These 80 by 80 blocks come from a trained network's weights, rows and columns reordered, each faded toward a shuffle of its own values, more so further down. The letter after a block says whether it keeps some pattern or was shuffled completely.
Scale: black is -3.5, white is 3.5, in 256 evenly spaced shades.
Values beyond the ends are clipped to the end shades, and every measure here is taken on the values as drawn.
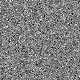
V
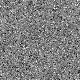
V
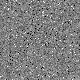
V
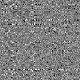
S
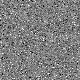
V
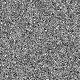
V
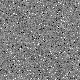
V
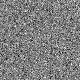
V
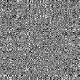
S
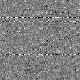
S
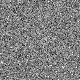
V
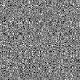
S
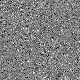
V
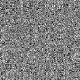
S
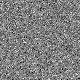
V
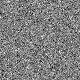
V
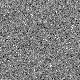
V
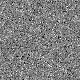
V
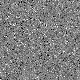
V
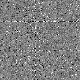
S
